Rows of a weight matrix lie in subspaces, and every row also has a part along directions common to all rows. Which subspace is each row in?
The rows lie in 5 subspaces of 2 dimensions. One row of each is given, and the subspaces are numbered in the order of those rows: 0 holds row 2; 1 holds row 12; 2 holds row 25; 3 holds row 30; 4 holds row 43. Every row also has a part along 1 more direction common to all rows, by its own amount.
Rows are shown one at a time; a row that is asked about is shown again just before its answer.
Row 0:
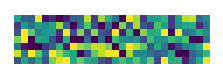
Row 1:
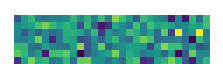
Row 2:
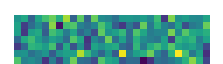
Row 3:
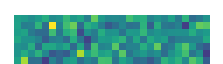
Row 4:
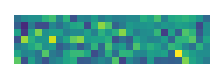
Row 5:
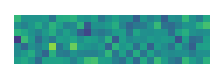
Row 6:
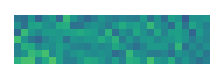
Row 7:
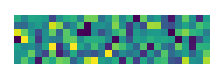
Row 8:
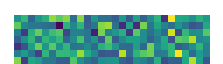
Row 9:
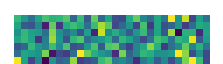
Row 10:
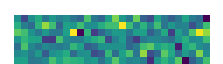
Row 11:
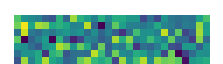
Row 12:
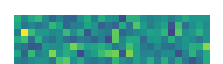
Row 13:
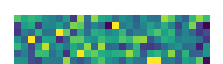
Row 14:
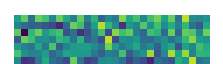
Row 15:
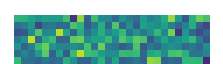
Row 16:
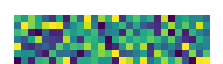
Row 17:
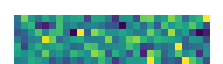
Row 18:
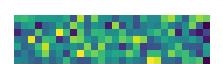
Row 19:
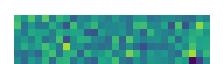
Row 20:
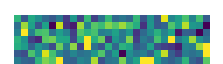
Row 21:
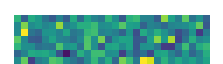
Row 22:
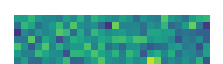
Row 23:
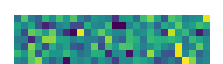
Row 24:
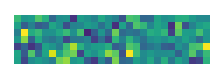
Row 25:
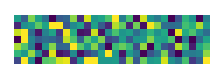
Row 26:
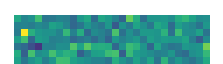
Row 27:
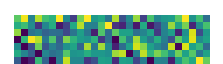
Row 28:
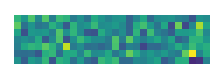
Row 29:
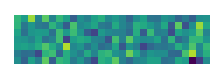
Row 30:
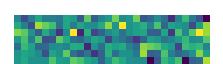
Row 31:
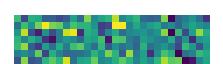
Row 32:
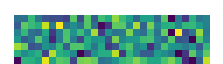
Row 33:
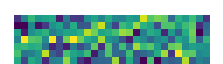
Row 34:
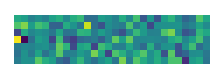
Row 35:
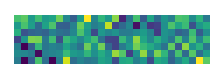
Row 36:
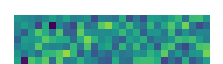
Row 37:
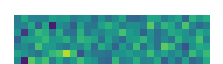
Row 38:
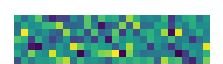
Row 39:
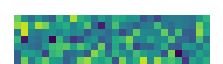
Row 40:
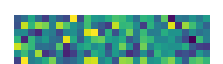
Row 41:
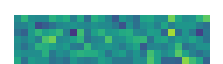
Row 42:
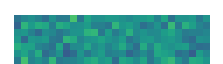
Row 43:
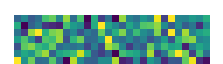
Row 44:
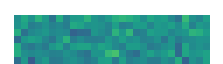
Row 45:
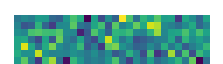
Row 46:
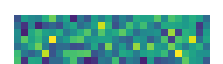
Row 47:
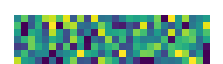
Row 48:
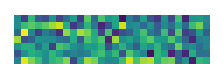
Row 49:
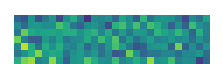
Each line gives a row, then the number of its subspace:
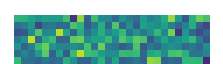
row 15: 3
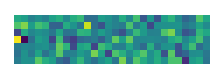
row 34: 2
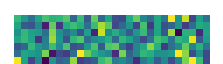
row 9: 0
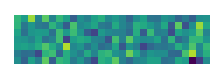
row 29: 1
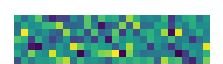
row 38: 1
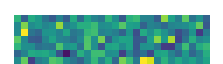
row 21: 0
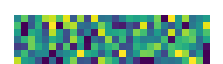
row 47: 0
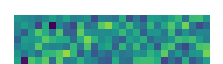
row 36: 0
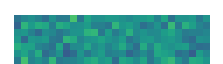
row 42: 1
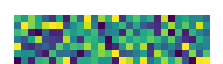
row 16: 4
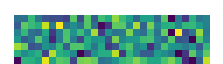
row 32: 0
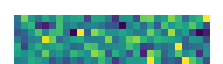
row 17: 3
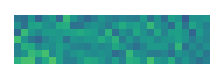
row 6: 4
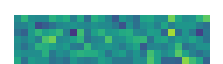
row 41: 3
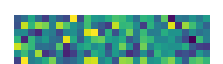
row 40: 1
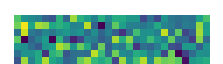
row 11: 2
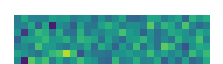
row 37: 0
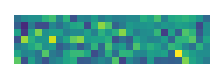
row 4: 2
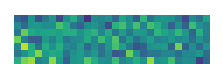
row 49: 4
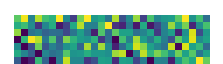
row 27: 4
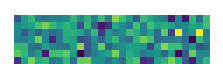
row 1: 0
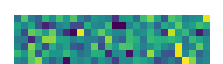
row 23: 3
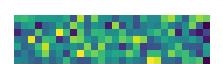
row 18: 3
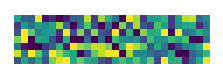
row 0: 1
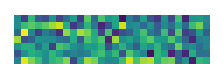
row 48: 4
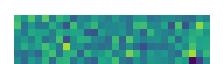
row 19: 1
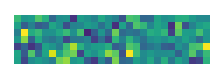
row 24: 1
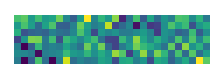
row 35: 4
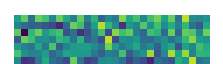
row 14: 4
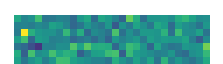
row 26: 1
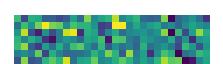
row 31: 3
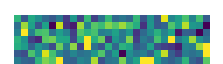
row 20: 0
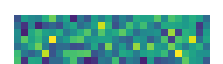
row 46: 2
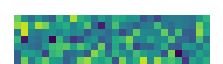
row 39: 2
